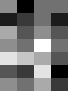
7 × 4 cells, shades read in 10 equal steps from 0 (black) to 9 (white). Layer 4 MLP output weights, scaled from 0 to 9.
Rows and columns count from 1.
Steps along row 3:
down up down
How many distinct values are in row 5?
4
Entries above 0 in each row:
3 4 4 4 4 3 4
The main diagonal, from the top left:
5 2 5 4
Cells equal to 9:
1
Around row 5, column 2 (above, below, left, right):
4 2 8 6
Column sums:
33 22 42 17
